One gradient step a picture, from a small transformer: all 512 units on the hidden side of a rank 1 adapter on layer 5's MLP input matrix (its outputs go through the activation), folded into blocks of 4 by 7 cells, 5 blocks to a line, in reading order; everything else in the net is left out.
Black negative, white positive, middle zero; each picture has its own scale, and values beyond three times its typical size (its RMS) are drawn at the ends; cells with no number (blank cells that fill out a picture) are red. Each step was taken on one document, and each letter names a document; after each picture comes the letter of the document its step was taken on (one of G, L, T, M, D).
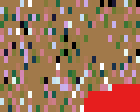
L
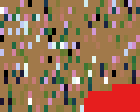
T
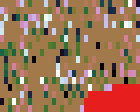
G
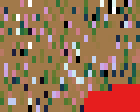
T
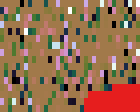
T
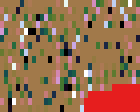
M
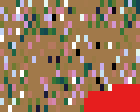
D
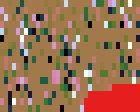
M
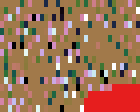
L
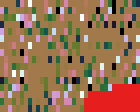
D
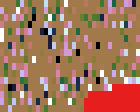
D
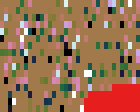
M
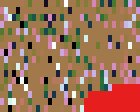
L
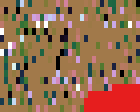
G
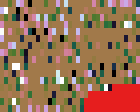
G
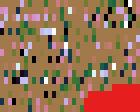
T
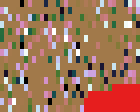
L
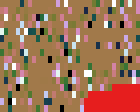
M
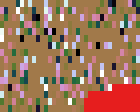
D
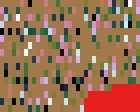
T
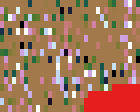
L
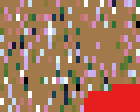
L
